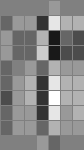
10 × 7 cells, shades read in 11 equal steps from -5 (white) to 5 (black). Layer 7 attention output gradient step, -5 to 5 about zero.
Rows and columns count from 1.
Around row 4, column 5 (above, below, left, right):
4 -2 -3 2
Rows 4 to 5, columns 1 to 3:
-1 1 1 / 1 0 -1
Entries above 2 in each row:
0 1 1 1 0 1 1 1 0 0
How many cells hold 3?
4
